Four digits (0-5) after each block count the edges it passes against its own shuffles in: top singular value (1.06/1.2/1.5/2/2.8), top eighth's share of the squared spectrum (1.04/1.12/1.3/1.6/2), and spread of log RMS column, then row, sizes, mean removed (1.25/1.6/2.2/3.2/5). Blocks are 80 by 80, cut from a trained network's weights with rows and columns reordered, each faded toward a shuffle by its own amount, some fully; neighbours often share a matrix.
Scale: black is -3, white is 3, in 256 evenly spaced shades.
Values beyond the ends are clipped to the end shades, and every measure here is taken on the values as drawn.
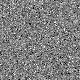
0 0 0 0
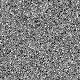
0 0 0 0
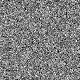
0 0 0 0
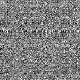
4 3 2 2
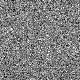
1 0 0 0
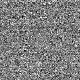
3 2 0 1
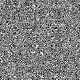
3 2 0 1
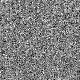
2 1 0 0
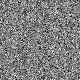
1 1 0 0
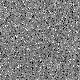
1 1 0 0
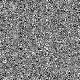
2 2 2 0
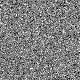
0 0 0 0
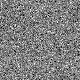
1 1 0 0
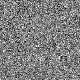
3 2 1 0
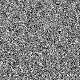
3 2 0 1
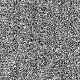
3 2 0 1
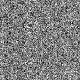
3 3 0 1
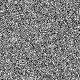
0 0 0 0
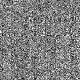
3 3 0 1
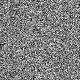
2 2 0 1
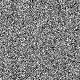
2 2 0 0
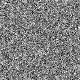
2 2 0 0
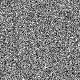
1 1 0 0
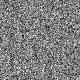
1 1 0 0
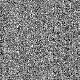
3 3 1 1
